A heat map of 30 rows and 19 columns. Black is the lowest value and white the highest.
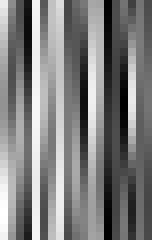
The ninth with the lowest average is the bottom right. On average the colour sits 50% of the way up the scale. The grain runs up and down.
